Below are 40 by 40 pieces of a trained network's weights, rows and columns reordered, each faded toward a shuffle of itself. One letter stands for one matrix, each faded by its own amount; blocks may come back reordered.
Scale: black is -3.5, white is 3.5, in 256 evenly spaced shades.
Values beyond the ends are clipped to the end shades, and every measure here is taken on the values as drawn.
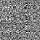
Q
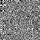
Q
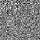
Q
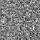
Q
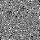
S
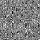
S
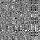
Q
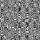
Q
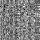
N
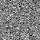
S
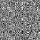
Q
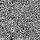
S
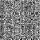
N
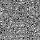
S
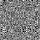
Q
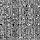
N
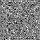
S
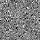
S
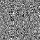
Q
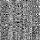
N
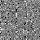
S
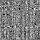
N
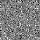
S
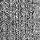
N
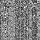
N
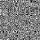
Q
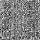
N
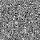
S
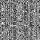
N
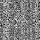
N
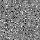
S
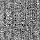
N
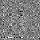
Q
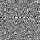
Q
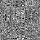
Q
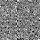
S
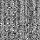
N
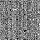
N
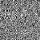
Q
